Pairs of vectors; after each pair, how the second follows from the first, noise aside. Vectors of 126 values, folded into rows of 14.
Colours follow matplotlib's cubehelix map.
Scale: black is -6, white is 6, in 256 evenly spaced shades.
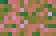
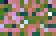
scaled up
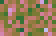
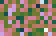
scaled up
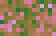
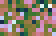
scaled up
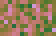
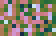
scaled up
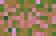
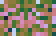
scaled up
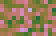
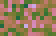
reversed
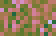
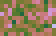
shuffled
